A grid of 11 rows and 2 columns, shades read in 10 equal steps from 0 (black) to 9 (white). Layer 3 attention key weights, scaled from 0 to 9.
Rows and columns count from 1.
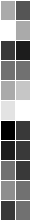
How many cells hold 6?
3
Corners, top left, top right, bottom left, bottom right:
6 3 2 4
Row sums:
9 15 3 8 13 17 2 3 6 9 6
